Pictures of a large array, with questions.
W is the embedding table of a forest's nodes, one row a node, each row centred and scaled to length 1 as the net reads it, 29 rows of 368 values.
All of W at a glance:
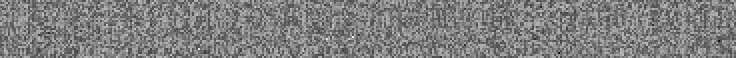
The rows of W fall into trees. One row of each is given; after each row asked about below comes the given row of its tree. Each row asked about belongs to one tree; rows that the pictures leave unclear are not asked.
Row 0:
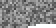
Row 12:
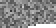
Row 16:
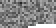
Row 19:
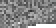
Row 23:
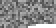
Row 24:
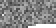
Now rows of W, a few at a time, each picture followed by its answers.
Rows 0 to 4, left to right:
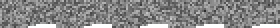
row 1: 16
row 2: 23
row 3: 23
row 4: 19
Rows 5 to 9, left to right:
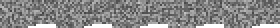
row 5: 12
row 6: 0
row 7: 0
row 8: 23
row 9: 12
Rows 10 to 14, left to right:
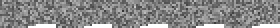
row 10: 23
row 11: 12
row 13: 19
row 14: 16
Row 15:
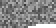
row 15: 0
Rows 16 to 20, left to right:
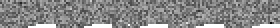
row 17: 24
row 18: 19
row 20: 0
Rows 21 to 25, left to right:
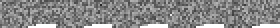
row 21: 12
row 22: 19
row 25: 24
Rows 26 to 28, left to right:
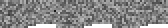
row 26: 24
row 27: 16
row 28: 12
